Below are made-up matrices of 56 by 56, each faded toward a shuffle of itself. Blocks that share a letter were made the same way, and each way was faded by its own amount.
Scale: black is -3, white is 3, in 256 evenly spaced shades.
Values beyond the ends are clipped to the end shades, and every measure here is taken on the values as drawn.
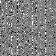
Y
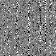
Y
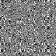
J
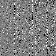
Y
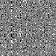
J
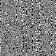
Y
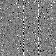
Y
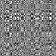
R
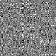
J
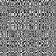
R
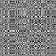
R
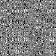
J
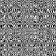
R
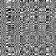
R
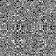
J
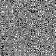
J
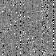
Y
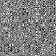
J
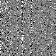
Y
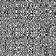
J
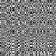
R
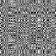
R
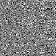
J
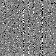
Y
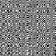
R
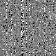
Y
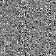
Y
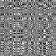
R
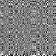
R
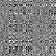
R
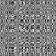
R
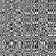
R
